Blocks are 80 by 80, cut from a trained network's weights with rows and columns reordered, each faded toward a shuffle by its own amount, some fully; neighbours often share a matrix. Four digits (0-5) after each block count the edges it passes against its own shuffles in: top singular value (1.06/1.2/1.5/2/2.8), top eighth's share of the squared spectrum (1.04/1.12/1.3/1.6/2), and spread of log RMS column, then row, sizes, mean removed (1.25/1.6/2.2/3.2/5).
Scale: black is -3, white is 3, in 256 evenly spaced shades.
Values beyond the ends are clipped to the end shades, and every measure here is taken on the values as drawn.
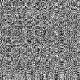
4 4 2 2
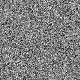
0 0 0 0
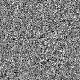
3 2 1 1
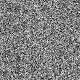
2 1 0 0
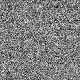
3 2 0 0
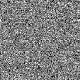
3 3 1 1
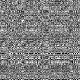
5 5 2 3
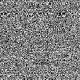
3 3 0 2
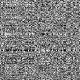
4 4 1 3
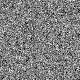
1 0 0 0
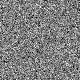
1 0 0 0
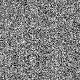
3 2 0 0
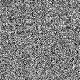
3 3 0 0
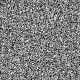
1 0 0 0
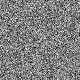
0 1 0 0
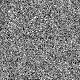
0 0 0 0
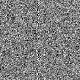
3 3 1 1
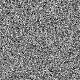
1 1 0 0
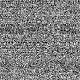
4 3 0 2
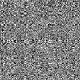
4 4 2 3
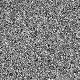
0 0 0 0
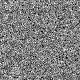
0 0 0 0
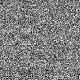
3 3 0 2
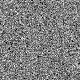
1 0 0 0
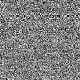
3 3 1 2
